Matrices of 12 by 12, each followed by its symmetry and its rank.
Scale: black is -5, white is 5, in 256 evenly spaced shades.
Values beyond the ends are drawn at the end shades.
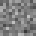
neither, full rank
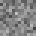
neither, full rank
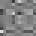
neither, rank two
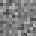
antisymmetric, full rank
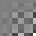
symmetric, rank one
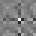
symmetric, rank two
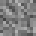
antisymmetric, full rank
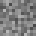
antisymmetric, full rank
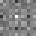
symmetric, rank two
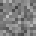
antisymmetric, full rank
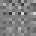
neither, rank two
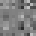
neither, rank two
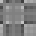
symmetric, rank one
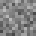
neither, full rank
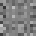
neither, rank two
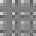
symmetric, rank one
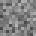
neither, full rank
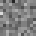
antisymmetric, full rank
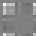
symmetric, rank one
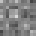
symmetric, rank two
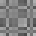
symmetric, rank one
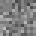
antisymmetric, full rank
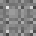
symmetric, rank two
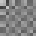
symmetric, rank two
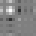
symmetric, rank one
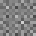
symmetric, rank two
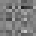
neither, rank two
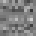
neither, rank two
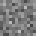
neither, full rank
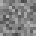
neither, full rank
